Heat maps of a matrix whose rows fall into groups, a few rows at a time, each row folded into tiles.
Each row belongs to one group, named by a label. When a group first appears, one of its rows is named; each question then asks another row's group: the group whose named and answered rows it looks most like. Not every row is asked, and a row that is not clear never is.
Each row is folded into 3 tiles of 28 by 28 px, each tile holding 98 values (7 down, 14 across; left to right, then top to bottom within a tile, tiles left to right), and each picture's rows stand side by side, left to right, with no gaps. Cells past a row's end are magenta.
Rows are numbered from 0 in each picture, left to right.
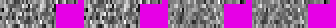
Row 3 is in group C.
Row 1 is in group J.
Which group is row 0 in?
J
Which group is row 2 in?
C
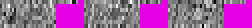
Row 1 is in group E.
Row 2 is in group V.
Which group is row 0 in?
C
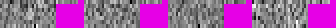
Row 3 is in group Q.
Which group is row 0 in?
V
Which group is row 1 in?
V
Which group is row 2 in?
J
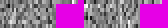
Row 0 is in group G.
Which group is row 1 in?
Q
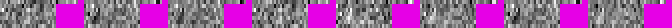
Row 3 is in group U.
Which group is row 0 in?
U
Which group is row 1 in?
C
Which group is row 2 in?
C
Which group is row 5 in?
G
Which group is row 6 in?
C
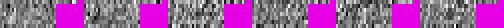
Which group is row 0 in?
G
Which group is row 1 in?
C
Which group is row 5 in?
E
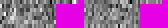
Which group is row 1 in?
V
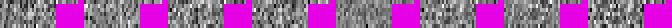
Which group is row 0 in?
V
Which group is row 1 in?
Q
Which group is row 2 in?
J
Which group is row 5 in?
J
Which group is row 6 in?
E
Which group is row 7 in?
J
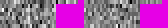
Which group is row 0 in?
U
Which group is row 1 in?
V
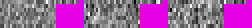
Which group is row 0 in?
E
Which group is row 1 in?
G
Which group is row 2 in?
J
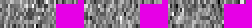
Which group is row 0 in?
E
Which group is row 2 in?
G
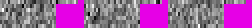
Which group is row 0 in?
U
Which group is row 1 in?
C
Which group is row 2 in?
U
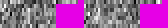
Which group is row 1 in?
G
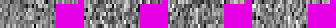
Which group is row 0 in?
V
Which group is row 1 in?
J
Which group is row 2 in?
U
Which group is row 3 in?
Q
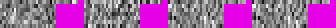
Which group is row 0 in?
G
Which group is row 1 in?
E
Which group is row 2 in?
Q
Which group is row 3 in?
Q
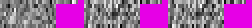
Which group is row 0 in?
G
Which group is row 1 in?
E
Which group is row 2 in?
E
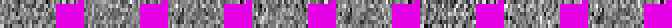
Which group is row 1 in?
E
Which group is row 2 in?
C
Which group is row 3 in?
G
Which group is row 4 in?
C
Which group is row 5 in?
V
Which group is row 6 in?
Q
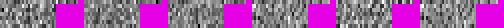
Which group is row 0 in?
J
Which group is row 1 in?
C
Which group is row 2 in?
J
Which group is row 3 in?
Q
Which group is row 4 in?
E
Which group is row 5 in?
Q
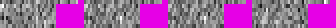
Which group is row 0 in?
Q
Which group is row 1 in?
Q
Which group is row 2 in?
Q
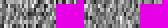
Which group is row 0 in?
E
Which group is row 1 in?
Q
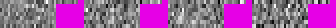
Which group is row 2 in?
G
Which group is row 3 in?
V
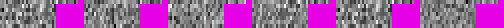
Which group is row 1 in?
J
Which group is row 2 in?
Q
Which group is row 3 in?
E
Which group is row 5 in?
V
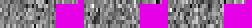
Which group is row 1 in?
C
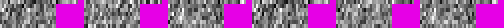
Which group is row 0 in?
U
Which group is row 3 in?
U
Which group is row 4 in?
J
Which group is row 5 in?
G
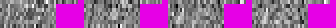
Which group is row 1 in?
V
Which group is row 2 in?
G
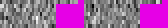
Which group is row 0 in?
Q
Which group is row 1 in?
G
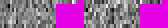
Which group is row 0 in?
G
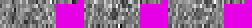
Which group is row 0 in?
C
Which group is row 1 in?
E
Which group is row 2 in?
E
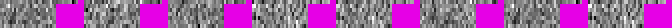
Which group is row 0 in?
C
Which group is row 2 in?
J
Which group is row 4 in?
Q
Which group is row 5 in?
C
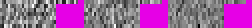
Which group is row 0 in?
E
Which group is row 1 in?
U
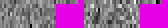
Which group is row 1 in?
C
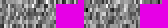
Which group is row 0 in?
E
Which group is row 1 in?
J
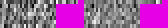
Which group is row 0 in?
V
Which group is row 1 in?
G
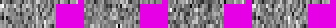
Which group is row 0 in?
Q
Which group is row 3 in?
Q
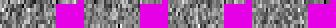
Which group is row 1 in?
V
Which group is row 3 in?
C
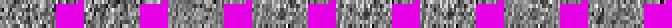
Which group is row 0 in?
J
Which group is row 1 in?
U
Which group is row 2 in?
V
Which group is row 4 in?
E
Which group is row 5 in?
E
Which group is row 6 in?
E
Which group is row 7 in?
C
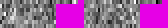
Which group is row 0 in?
G
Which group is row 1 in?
C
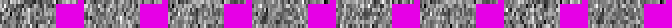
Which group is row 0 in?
U
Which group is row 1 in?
Q
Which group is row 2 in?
J
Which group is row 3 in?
C
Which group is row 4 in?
E
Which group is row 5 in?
J
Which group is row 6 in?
U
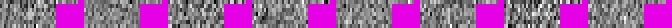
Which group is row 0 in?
V
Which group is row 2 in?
V
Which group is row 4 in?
G
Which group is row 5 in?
U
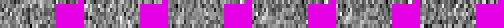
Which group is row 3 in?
G
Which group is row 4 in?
G
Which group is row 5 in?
V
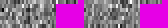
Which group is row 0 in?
J
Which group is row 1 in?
E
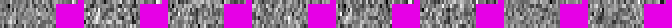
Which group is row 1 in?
G
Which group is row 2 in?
J
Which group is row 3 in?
Q
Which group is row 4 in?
G
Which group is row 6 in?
V
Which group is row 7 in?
C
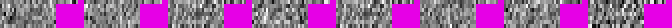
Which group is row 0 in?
C
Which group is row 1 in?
Q
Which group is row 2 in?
E
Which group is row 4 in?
E
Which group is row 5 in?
U
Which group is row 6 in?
J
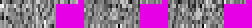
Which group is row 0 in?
Q
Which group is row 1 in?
V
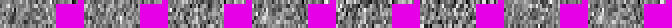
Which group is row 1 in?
Q
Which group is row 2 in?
U
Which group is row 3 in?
G
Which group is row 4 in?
U
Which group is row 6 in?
E
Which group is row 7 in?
G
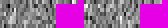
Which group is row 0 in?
G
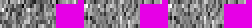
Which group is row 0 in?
U
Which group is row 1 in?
Q
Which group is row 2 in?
Q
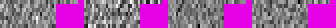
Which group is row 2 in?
J
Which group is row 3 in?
V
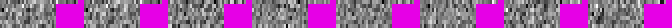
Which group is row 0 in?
J
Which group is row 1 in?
J
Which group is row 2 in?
V
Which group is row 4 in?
V
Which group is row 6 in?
U
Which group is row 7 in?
C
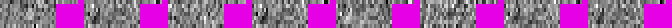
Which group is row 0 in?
V
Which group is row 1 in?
C
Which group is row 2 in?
Q
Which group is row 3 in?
C
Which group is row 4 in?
G
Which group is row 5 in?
E
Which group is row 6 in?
C
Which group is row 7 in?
C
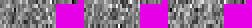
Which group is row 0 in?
C
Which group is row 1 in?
E
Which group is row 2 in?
J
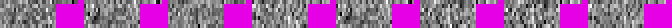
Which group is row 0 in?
C
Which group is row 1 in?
C
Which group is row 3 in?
Q
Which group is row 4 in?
C
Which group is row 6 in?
U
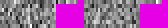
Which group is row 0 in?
U
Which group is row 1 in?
G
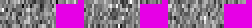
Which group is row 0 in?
U
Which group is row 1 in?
E
